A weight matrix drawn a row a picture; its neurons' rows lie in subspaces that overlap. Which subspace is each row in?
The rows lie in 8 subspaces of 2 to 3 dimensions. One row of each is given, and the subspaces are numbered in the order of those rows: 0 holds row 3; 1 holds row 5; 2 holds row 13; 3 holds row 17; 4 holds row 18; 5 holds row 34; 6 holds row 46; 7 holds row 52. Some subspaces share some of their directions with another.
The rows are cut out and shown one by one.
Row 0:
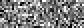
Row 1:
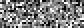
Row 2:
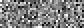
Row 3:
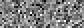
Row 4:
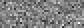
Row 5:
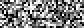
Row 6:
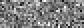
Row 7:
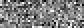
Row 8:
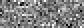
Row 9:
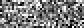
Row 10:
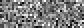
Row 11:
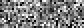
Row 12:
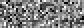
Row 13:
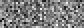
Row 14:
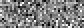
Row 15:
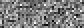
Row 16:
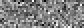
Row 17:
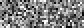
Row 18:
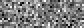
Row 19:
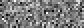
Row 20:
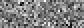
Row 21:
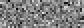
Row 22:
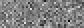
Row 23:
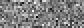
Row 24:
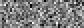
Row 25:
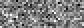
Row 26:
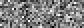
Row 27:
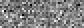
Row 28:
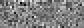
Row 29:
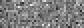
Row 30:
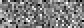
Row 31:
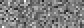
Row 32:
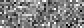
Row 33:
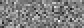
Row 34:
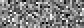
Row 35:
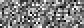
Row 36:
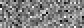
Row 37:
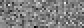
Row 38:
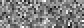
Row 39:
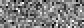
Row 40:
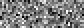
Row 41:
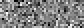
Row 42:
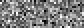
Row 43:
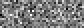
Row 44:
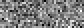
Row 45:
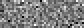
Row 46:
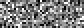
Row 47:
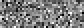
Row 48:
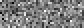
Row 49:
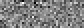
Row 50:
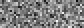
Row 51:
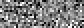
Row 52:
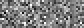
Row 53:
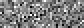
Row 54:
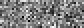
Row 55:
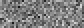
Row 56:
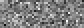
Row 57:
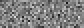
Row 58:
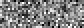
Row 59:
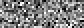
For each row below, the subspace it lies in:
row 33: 2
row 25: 1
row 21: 6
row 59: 4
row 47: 3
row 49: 5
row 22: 4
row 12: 6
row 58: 0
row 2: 0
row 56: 5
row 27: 1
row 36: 6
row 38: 3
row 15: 2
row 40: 3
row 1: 6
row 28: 5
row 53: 0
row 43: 1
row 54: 0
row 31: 7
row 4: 3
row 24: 4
